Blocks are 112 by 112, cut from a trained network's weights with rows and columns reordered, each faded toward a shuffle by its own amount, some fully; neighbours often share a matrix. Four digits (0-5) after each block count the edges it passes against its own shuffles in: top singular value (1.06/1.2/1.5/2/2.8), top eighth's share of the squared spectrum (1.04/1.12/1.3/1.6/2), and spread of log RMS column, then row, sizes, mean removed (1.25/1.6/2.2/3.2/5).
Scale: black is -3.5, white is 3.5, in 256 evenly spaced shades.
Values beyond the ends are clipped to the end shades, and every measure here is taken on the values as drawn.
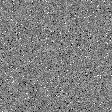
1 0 0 0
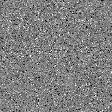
2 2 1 1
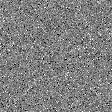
1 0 0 0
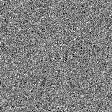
3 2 0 1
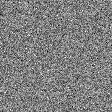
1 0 0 0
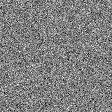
1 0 0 0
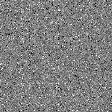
3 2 1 1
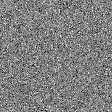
0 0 0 0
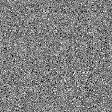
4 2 1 2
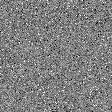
1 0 0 0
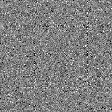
4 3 1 2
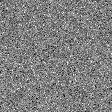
0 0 0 0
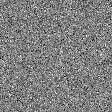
0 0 0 0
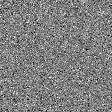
2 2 0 1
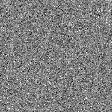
3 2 1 1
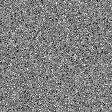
2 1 0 0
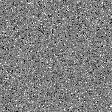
1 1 0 0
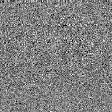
3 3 1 2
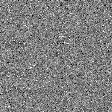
1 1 0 1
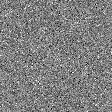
0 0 0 0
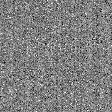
2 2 0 1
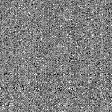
3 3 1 2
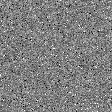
1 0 0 0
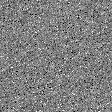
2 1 0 0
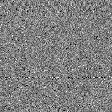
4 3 1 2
